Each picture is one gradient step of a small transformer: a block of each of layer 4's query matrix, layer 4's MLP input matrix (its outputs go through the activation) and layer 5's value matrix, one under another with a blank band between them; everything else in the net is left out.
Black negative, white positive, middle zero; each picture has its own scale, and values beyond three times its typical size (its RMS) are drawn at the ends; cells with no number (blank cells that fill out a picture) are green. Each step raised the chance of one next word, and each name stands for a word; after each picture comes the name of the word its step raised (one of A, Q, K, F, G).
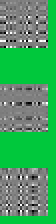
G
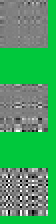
G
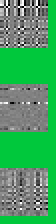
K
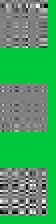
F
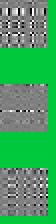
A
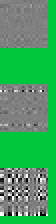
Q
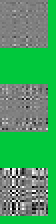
K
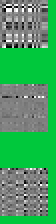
A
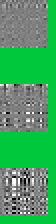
K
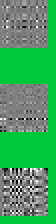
K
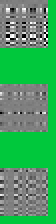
A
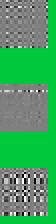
Q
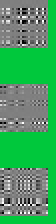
F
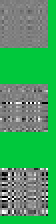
K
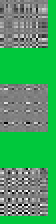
F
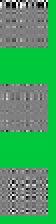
A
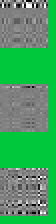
F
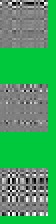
Q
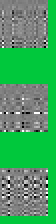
A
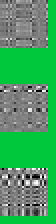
G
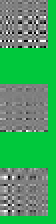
G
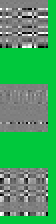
Q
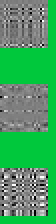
G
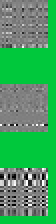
G
